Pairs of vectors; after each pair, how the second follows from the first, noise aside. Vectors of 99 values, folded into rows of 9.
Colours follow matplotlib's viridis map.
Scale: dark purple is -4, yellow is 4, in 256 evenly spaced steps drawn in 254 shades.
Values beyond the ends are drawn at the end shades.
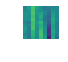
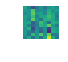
sign-scrambled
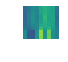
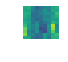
wrapped around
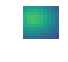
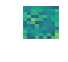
sign-scrambled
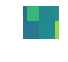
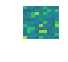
shuffled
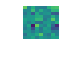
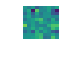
wrapped around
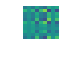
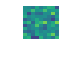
shuffled
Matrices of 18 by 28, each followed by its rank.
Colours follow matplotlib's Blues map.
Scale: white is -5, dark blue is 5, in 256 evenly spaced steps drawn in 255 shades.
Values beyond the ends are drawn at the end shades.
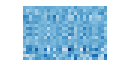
three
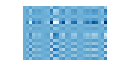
one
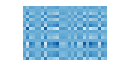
one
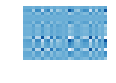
one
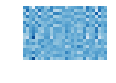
three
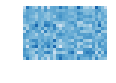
three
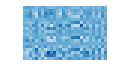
three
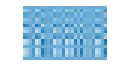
one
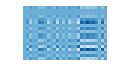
one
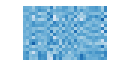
three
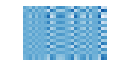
one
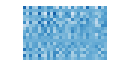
three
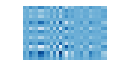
one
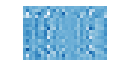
three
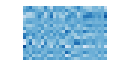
three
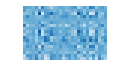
three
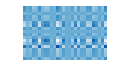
one
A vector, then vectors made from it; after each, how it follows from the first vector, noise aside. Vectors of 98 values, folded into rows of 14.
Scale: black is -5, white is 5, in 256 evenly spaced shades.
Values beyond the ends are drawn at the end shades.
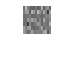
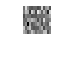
scaled up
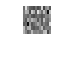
scaled up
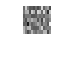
scaled up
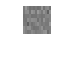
shrunk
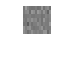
shrunk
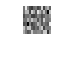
scaled up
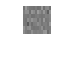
shrunk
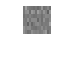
shrunk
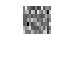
scaled up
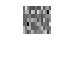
scaled up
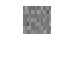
shrunk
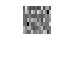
scaled up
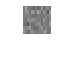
shrunk
